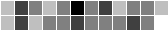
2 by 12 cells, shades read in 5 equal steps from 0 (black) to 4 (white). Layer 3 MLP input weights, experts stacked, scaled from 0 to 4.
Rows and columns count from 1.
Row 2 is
3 1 3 2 2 1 2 2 2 1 2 4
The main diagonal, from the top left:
3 1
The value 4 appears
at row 2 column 12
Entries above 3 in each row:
0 1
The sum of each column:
6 2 5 5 4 1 4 3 5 3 4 7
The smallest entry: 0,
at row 1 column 6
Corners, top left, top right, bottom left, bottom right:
3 3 3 4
